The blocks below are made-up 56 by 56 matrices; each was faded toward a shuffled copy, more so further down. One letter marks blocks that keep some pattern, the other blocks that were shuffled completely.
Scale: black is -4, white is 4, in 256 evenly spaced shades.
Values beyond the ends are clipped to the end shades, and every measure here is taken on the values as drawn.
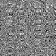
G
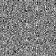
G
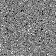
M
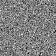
M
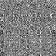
G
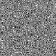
G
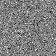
M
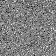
M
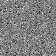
M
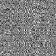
G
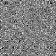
G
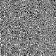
G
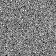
M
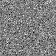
M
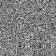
G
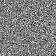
M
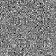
G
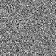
G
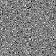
G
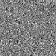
G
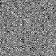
G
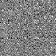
G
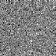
G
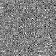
G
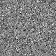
M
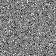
M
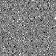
G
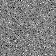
M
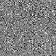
G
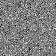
M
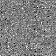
G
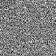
G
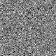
G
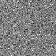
G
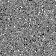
M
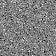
M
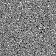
M
